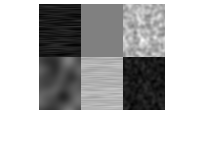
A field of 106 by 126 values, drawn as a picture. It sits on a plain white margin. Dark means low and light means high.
The table splits into 2 rows of 3 panels. Panel 1,1: very low, streaked across, faint in contrast. Panel 1,2: middling, flat. Panel 1,3: high, blotchy. Panel 2,1: low, smooth. Panel 2,2: high, streaked across, faint in contrast. Panel 2,3: very low, blotchy, faint in contrast.
